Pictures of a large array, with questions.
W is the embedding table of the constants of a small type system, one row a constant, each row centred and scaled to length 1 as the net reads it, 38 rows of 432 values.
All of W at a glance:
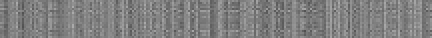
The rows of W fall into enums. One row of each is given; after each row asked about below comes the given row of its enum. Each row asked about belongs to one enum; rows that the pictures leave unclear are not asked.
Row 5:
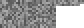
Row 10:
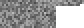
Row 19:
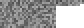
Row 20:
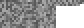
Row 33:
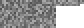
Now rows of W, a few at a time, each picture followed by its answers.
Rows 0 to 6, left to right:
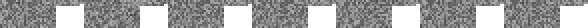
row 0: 5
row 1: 10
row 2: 33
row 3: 33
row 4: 19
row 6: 5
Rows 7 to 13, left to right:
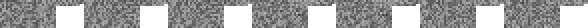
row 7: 20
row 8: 19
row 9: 19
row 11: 10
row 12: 5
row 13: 5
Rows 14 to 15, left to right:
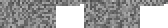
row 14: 19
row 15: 20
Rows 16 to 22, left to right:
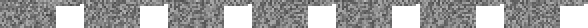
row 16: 10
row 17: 33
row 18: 20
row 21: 19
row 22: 5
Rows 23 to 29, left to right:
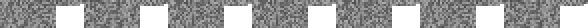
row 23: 19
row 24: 20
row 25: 5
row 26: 5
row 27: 5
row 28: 19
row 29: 20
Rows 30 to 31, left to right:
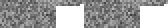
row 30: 10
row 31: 10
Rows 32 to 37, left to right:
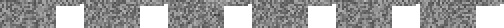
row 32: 20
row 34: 10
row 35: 33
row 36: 20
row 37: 19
